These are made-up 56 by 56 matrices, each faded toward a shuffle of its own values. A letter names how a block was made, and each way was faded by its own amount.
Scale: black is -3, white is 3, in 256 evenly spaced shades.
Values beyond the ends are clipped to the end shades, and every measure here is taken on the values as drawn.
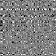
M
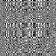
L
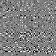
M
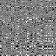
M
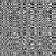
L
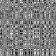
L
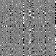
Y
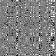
Y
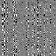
Y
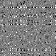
M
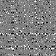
M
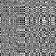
L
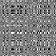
L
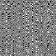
Y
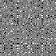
M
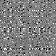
M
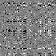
M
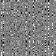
Y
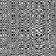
L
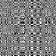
L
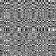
L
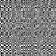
L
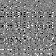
M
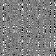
Y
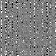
Y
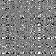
M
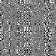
Y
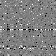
M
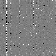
Y
